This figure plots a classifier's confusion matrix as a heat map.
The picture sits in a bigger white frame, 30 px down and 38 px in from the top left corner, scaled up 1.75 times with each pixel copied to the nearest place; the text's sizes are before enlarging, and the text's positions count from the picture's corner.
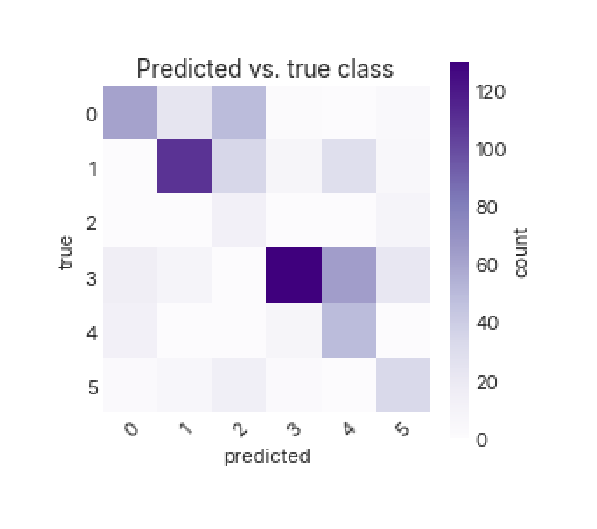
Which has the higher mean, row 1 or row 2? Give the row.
1
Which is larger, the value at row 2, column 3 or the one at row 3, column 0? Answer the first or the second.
the second
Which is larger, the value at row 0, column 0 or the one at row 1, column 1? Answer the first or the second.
the second
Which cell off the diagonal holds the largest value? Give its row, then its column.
3, 4
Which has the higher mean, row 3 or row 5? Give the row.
3
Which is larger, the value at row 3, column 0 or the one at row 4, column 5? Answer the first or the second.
the first
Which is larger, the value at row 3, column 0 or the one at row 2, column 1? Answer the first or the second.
the first
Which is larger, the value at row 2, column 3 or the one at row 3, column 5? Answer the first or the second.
the second
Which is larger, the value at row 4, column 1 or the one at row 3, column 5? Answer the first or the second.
the second
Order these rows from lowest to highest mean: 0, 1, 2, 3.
2, 0, 1, 3
